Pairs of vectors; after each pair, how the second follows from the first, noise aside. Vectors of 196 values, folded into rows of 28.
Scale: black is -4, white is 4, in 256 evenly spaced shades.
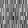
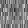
reversed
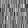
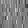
partly zeroed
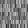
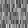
negated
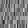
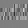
partly zeroed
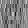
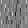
partly zeroed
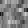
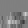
partly zeroed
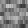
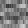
negated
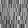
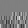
partly zeroed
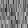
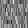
sign-scrambled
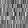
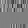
partly zeroed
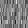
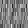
reversed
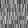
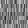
negated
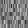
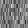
sign-scrambled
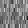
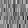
sign-scrambled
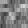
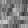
reversed
